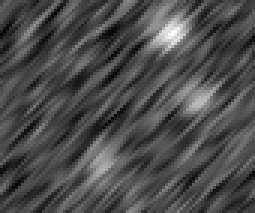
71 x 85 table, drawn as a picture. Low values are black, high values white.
Grain: diagonal, up to the right. Mirror symmetry: none. Histogram: skewed, a long tail of high values. Bumps: three.
